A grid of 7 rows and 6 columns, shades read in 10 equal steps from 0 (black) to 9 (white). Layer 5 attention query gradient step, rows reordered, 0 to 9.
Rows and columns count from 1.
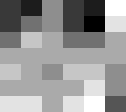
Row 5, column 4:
7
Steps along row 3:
up down down same up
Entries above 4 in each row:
2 2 3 6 6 6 5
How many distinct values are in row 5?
3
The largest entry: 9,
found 2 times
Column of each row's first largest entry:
6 6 2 1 1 5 5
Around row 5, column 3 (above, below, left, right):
6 6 6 7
